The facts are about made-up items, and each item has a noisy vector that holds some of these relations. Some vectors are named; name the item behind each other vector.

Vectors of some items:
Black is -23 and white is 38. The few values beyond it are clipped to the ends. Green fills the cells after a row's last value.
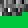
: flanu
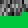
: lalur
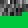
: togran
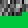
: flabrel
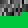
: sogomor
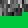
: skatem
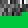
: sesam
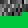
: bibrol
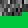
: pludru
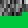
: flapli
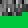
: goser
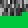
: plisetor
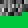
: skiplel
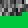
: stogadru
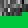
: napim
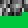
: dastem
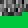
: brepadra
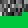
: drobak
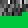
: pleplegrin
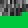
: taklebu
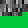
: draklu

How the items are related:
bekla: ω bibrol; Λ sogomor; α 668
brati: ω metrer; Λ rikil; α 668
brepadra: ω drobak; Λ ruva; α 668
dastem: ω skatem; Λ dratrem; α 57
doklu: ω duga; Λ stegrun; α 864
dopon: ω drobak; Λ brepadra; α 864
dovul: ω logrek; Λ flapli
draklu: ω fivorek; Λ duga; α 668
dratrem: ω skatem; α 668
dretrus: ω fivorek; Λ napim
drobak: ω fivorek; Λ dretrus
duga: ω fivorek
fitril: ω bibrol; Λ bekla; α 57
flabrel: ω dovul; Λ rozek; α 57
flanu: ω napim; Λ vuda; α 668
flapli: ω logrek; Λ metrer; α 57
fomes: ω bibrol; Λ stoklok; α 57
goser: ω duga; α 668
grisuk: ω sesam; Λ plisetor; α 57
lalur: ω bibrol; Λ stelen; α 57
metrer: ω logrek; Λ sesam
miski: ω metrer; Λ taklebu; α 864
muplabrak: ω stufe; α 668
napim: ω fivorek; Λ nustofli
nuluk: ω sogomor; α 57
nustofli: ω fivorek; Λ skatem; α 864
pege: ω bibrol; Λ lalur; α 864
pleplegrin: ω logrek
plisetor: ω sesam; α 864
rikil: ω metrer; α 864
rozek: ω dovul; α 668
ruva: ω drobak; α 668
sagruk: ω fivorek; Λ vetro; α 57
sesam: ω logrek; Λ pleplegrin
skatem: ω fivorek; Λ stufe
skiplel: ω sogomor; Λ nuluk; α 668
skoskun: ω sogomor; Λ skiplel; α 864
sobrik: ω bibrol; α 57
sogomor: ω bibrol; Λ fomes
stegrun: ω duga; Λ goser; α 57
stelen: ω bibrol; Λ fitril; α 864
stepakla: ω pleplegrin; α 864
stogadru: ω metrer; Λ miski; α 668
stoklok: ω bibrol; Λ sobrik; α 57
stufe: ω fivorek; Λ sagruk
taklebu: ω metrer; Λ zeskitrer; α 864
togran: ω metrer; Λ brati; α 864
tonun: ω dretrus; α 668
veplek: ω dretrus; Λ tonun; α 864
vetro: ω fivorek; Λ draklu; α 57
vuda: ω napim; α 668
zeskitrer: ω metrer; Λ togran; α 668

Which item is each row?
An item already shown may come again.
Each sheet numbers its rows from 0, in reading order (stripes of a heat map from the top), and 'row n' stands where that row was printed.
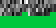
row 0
grisuk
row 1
veplek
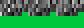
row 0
drobak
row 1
stufe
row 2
tonun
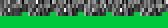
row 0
napim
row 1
dovul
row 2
doklu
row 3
dratrem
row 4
doklu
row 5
stogadru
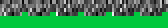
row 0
nuluk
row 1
bekla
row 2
dopon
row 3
bibrol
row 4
dopon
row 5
brati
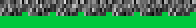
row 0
zeskitrer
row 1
stelen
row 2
flabrel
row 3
muplabrak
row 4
fitril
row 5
dretrus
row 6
rozek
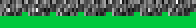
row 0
stegrun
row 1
duga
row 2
sogomor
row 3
metrer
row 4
nustofli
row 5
muplabrak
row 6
stepakla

